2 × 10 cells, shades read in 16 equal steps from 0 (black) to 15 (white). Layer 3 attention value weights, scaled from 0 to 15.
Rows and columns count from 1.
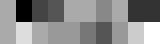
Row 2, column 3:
10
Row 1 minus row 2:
0 -13 -6 -4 1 3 3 1 -9 -12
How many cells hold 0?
1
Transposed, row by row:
10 10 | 0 13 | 4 10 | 5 9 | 10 9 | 10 7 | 8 5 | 10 9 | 3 12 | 3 15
